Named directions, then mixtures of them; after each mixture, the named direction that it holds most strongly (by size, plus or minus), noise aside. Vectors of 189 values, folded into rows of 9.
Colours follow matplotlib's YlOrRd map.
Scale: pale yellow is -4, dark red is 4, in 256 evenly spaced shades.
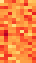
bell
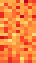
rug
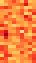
bell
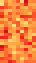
rug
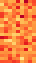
rug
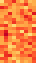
bell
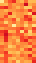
bell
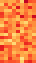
rug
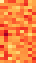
bell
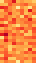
bell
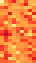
bell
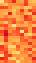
bell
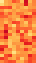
bell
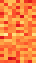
rug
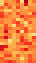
rug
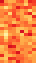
bell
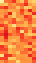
bell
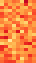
rug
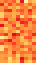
rug
